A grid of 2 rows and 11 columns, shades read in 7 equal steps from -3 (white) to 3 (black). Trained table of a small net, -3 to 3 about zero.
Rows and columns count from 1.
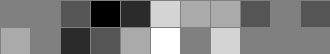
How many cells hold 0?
8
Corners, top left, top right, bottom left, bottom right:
0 1 -1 0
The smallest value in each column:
-1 0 1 1 -1 -3 -1 -2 0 0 0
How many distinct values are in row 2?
6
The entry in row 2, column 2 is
0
